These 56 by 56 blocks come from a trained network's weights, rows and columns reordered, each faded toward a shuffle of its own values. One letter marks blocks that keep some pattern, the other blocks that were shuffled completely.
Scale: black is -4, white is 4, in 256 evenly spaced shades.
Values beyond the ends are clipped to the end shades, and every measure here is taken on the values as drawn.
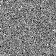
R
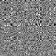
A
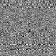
A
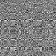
A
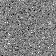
R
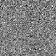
A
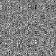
A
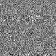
A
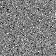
R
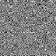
A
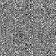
A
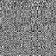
A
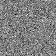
R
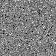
R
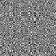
A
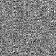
A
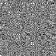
A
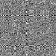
A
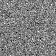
R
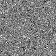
R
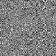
A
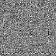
A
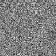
A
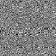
A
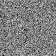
R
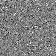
R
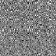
A
